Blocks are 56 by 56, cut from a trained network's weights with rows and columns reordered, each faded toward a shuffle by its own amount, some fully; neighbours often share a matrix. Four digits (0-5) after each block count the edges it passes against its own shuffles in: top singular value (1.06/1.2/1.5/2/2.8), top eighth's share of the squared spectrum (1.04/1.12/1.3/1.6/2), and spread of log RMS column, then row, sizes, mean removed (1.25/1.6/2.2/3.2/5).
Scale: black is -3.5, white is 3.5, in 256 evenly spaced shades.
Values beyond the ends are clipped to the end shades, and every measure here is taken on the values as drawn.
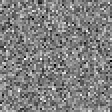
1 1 0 0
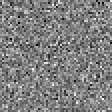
2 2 1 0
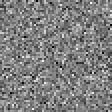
1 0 0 0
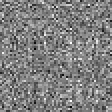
3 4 2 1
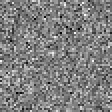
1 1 0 0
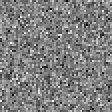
1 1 0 0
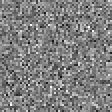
3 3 1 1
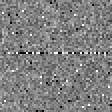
3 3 0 1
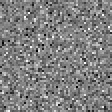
0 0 0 0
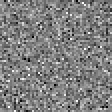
2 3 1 1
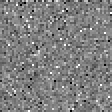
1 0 0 0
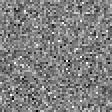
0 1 0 0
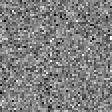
0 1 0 0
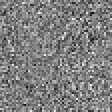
3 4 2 1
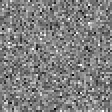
1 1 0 0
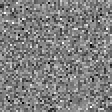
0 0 0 0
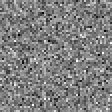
1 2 0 1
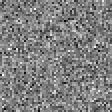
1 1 0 0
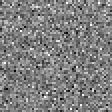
0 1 0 0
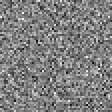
2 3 1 0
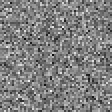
0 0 0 0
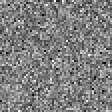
0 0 0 0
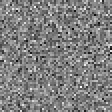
2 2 0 0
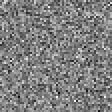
2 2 0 0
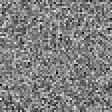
1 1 0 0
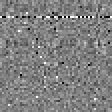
3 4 0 2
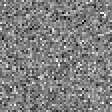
2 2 0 0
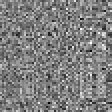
4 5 2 2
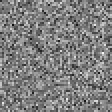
0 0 0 0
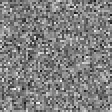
0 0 0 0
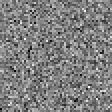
2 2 1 0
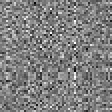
4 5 3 0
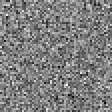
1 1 0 0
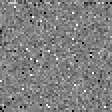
1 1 0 0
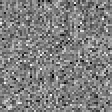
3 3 0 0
